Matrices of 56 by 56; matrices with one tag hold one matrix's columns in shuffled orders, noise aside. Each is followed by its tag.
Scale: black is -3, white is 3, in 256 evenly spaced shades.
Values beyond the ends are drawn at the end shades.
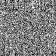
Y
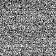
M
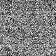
M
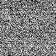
M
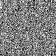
Y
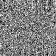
Y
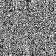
Y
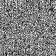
Y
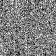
Y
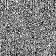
Y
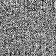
Y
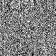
Y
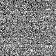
M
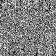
Y
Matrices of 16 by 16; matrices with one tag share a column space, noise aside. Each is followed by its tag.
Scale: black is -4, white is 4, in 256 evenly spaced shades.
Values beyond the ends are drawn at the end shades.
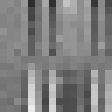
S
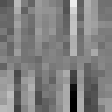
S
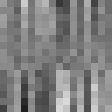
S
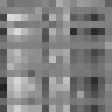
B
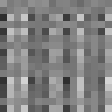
B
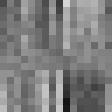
S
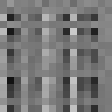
B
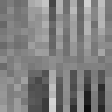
S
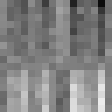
S
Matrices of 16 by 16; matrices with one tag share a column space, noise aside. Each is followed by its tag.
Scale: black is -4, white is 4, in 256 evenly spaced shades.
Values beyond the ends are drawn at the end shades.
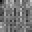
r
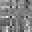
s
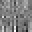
s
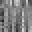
r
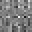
s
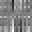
s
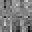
s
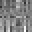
s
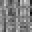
r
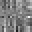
s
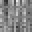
r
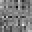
s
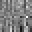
s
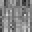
r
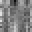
r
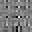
s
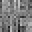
s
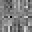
s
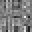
s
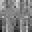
s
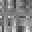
s
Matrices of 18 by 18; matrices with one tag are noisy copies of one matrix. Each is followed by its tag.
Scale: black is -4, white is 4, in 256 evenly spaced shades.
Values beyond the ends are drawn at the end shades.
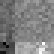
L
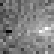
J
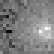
J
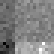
L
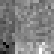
L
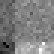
L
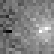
J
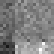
L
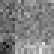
L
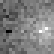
J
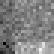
L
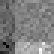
L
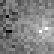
J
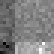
L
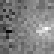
J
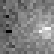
J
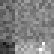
L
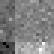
L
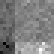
L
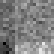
L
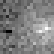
J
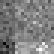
L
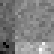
L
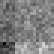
L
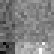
L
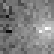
J
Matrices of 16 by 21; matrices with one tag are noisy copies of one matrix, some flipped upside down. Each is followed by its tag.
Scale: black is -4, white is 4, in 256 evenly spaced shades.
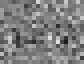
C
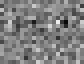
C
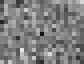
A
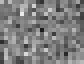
A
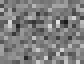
C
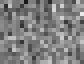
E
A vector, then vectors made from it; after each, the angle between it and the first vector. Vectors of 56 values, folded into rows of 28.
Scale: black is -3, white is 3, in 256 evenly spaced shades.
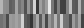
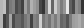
orthogonal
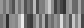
nearly parallel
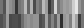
partly opposed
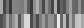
orthogonal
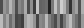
nearly opposite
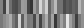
orthogonal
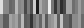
nearly parallel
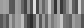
nearly parallel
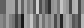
nearly opposite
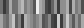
partly opposed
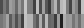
nearly opposite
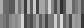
nearly parallel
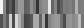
partly aligned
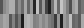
nearly opposite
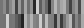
nearly opposite
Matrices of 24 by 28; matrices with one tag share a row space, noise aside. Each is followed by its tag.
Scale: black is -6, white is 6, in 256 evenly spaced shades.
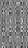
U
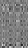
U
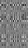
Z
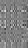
Z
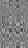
U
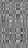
U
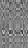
U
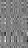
Z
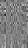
Z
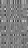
Z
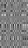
Z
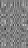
Z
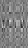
U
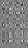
U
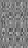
U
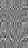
Z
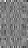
Z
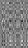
U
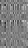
Z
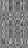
U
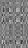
U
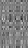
U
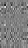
Z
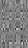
U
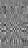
Z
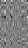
Z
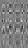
U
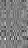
Z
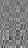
U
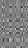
U
